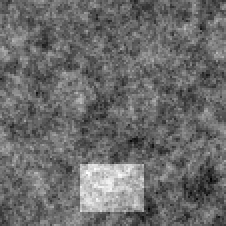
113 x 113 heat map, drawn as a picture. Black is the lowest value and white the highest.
The values are skewed, with a long tail toward high values. The bottom middle is the ninth with the highest average. On average the colour sits 40% of the way up the scale. The texture is blotchy. In the bottom middle lies a patch that is higher than the rest.
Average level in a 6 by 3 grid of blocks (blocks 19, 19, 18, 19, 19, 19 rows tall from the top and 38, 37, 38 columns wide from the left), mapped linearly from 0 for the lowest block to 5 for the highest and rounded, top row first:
111
111
211
101
251
140
